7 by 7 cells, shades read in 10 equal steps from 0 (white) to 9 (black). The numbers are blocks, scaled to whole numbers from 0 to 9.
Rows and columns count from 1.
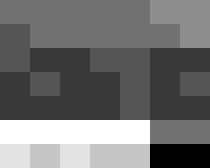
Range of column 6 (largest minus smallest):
5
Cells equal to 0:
5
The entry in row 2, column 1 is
6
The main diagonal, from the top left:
5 5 7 7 6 5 9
